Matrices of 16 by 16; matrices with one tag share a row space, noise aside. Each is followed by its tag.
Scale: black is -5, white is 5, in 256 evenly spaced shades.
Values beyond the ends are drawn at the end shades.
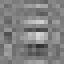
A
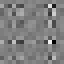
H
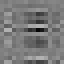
A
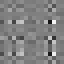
H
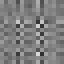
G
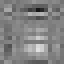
A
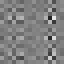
H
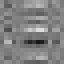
A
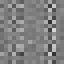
H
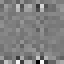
G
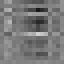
A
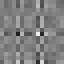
G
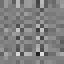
G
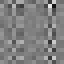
H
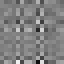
G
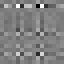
G
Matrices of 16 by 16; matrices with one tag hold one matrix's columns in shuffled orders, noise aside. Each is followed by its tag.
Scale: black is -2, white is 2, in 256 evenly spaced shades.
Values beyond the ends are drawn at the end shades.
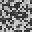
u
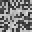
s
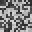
s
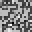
s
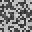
u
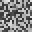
u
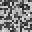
s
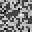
u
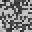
s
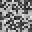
s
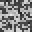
s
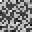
u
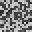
u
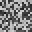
u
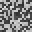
u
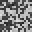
s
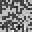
s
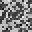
u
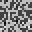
u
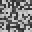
s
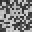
s
